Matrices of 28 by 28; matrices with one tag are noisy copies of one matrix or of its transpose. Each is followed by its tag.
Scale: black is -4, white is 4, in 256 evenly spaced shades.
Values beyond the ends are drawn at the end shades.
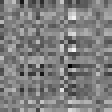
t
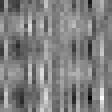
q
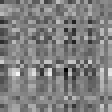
t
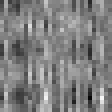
q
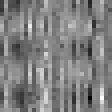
q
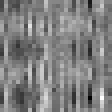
q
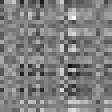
t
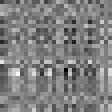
t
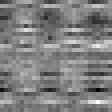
q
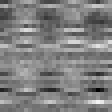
q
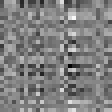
t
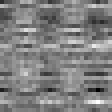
q
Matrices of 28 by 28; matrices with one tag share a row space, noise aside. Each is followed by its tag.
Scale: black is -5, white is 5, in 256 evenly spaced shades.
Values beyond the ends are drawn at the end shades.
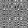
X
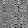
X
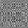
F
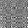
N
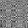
N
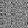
N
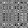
X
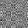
N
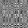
X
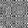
N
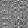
X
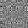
N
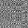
F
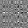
X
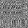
F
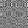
N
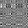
N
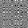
X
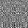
F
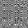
X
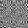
N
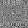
F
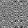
X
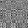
N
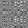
X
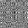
N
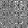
X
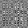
X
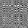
X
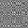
F
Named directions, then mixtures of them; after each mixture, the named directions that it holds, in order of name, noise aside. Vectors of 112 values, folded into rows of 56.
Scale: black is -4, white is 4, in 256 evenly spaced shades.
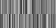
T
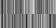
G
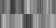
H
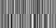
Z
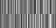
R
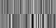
G, Z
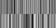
H, Z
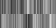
H, R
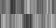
H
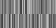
G, T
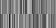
T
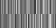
R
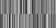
T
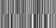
Z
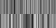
H, Z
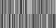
G, T
